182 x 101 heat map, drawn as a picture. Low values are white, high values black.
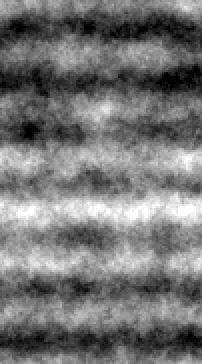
Stripes: horizontal, repeating 7 times. Lone odd cells: none. Histogram: bell-shaped.
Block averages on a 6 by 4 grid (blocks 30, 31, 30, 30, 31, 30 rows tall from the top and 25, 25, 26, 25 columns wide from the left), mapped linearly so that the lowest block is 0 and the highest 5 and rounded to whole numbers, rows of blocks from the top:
4344
5335
3222
0100
2222
4334
